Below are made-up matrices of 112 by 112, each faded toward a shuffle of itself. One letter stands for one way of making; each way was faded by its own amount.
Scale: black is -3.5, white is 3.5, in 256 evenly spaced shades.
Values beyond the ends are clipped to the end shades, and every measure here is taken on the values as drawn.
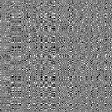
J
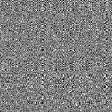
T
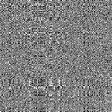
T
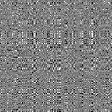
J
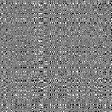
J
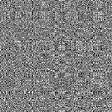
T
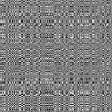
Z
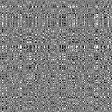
J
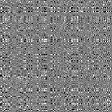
J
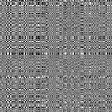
Z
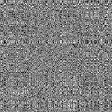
T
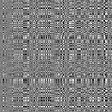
Z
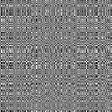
Z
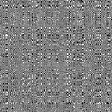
J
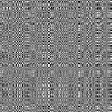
Z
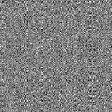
T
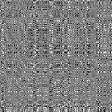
J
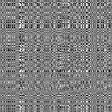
Z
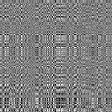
Z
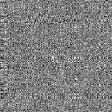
T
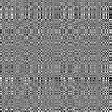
Z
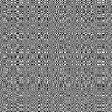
Z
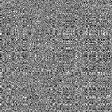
T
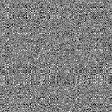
T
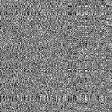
T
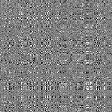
J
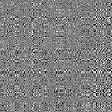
J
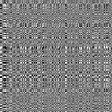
Z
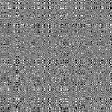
J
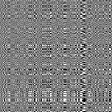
Z
